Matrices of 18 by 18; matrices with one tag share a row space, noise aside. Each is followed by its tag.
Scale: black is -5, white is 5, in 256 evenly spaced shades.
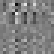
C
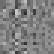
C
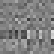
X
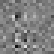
C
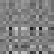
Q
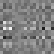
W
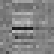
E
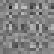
Q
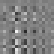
C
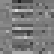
E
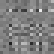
Q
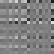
X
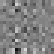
C
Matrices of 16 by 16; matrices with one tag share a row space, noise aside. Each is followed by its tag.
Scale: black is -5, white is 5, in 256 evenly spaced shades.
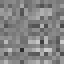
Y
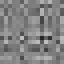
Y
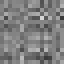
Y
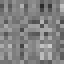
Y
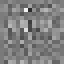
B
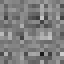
Y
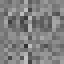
B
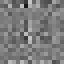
B
